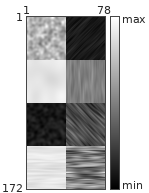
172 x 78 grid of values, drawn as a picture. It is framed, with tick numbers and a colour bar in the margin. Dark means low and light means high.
The table splits into 4 rows of 2 panels. Panel 1,1: high, blotchy. Panel 1,2: very low, slanting up to the right, faint in contrast. Panel 2,1: very high, smooth, faint in contrast. Panel 2,2: middling, streaked downward, faint in contrast. Panel 3,1: very low, blotchy, faint in contrast. Panel 3,2: low, slanting down to the right. Panel 4,1: very high, streaked across, faint in contrast. Panel 4,2: middling, streaked across, strong in contrast.
